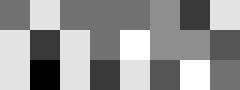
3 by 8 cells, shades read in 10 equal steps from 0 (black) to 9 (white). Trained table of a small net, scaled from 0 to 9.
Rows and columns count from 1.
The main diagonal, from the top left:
4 2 8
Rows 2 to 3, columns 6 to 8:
5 5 3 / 3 9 4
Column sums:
20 10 20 10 21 13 16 15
